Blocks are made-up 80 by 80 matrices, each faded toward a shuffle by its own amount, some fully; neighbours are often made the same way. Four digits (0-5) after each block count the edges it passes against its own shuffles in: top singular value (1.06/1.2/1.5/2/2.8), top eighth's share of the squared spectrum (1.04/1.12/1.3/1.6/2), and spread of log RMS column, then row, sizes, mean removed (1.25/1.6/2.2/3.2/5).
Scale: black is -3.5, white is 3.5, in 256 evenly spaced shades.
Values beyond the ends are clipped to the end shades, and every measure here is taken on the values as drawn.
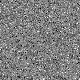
2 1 0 0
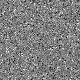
2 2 0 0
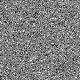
3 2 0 1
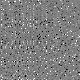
4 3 1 1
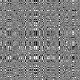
5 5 4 3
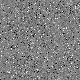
2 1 0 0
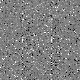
3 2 1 0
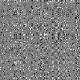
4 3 2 2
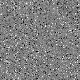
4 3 1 0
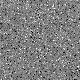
1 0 0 0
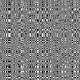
5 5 4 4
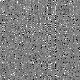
4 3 2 1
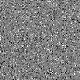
4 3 2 1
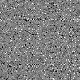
4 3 1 1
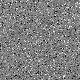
0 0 0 0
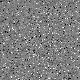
2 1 0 0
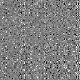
4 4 3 2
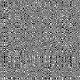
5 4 3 3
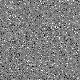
3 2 1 0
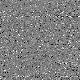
3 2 1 1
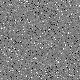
0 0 0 0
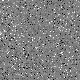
0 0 0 0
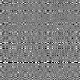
5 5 2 4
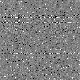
4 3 0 2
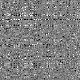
4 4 2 3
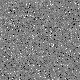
0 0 0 0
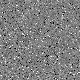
1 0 0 0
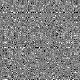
4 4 2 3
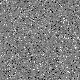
2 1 0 0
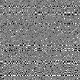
4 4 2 3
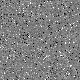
1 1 0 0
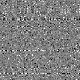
4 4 1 2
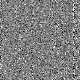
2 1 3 0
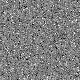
0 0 0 0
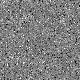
0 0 0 0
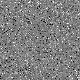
0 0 1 0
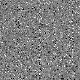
1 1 2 0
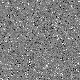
1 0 0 0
